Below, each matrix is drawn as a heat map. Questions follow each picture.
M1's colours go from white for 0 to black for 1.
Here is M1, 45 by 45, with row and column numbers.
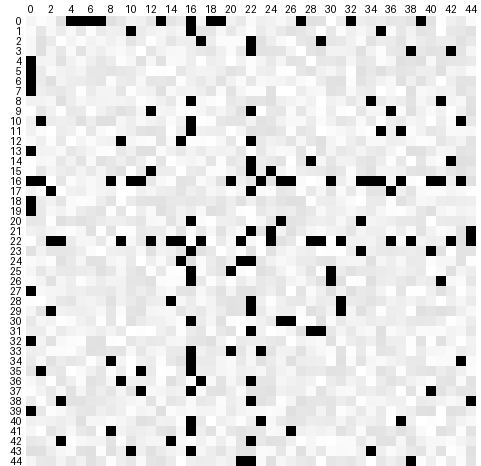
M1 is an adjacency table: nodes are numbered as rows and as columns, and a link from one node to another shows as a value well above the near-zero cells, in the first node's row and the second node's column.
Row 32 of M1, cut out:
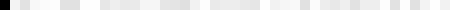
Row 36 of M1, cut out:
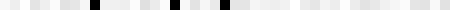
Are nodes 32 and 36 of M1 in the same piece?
no
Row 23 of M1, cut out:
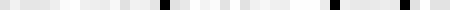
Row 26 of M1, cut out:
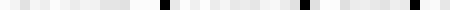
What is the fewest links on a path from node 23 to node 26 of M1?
2
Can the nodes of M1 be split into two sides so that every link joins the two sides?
no
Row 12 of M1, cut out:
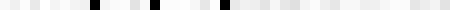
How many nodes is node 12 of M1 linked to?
3
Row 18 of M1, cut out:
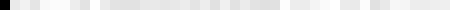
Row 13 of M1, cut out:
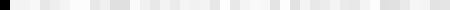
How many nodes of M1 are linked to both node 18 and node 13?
1
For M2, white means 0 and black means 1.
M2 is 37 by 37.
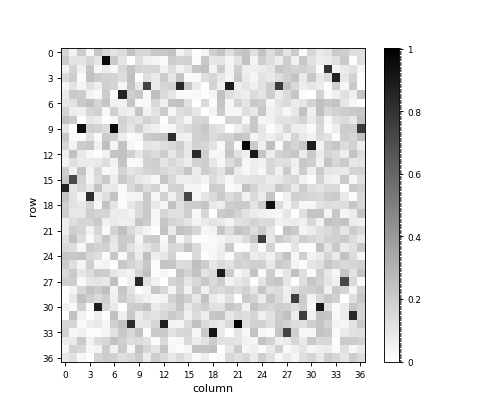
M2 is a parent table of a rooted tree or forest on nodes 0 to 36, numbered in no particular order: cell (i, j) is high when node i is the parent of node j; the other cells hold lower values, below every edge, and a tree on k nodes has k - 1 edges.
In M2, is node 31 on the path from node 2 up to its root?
no
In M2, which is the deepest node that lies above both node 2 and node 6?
9
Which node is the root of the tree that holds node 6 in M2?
17
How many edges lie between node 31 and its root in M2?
2
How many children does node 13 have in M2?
0
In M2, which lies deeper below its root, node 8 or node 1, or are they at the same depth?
node 8
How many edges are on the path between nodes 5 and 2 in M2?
8
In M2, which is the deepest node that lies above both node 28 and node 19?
30
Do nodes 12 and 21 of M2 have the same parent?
yes
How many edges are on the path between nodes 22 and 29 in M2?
4
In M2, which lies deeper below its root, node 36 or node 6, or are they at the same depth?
the same depth
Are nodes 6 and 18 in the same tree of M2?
yes
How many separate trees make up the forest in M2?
2
